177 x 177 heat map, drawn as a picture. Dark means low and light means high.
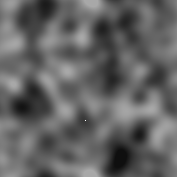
Histogram: bell-shaped. Odd rows or columns: none. Lone odd cells: 1, higher than its neighbours. Slope: none. Mirror symmetry: none.
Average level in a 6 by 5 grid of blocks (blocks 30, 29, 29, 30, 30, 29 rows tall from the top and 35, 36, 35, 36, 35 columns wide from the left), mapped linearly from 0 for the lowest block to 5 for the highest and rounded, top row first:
32423 | 54324 | 45323 | 13454 | 43325 | 53503
